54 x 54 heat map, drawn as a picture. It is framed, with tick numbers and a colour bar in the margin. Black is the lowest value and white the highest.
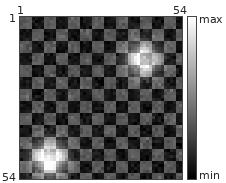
Bumps: two. Ninth with the highest average: bottom left. Mirror symmetry: none. Slope: none.
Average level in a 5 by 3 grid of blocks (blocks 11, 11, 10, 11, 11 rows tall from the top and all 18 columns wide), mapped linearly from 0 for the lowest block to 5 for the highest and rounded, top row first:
0 0 1 / 0 0 4 / 0 0 0 / 1 0 0 / 5 0 0
